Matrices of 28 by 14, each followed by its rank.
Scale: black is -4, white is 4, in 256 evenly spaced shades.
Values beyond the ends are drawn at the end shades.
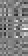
two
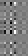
one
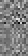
three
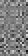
three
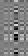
one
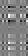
one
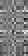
two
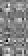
three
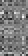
three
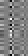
one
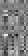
two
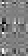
two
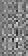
three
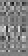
two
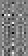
two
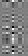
one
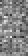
three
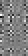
two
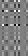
one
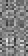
three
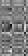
two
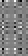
one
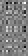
two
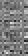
three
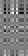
one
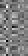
two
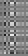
one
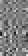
three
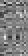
three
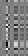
one
